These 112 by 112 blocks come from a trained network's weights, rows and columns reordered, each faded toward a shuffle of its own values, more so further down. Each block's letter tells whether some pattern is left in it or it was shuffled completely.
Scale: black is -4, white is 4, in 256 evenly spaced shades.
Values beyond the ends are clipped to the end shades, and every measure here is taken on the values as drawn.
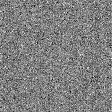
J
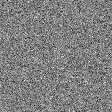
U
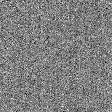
J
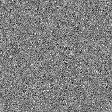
J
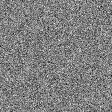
U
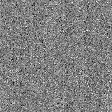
J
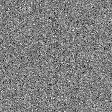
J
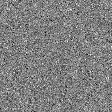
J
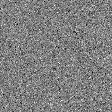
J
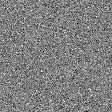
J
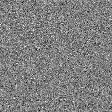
J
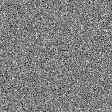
U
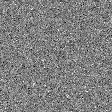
U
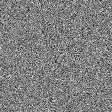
J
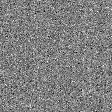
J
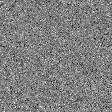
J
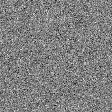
J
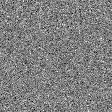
U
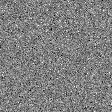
U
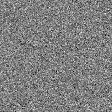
J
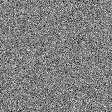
U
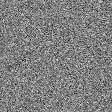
U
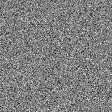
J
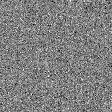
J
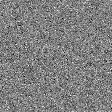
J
